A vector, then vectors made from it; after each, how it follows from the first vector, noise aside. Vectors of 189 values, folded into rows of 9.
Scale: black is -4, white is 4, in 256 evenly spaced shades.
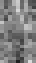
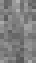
shrunk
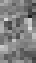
wrapped around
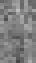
shrunk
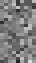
sign-scrambled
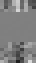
partly zeroed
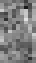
wrapped around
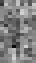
wrapped around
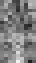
negated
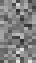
sign-scrambled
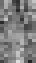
negated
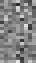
sign-scrambled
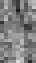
negated
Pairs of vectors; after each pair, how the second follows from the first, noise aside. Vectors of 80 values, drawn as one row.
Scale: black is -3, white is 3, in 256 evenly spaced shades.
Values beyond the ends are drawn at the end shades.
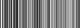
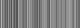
shrunk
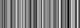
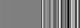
partly zeroed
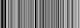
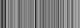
shrunk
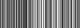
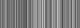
shrunk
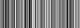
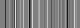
partly zeroed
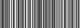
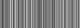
shrunk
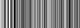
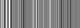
partly zeroed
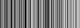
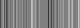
partly zeroed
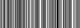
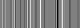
partly zeroed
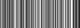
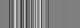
partly zeroed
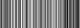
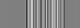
partly zeroed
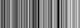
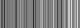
partly zeroed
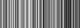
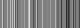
partly zeroed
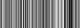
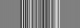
partly zeroed
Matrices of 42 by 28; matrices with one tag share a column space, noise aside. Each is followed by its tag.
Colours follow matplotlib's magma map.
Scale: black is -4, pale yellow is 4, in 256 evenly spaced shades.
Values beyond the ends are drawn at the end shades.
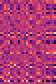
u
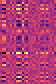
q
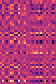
u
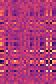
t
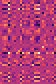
q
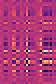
t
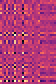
u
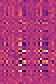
t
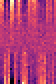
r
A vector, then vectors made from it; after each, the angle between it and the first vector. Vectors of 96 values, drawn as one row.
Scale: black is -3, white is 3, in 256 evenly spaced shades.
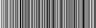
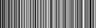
nearly opposite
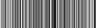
partly aligned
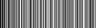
nearly opposite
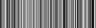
partly opposed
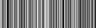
orthogonal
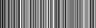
nearly opposite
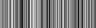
partly aligned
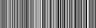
orthogonal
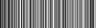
nearly opposite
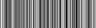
orthogonal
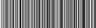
nearly parallel
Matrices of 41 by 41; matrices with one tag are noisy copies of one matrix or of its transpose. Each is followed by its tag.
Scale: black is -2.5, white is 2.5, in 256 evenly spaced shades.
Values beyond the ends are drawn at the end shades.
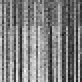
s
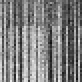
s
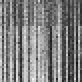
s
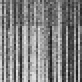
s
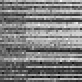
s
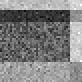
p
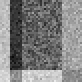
p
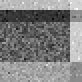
p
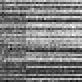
s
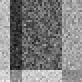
p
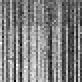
s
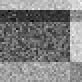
p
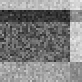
p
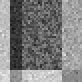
p
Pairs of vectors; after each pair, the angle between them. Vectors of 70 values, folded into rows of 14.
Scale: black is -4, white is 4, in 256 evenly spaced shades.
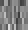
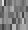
orthogonal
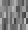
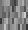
nearly opposite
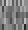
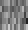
orthogonal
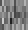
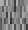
partly aligned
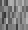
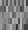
orthogonal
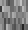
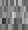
partly aligned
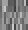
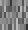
partly aligned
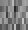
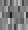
partly opposed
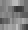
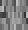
orthogonal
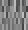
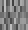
orthogonal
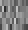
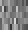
nearly parallel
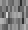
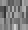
partly aligned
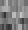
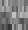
nearly parallel
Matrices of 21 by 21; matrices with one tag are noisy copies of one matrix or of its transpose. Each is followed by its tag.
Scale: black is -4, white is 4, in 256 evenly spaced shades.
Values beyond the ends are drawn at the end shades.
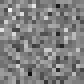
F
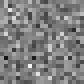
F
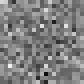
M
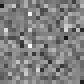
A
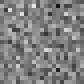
F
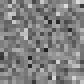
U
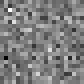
F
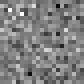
F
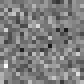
U
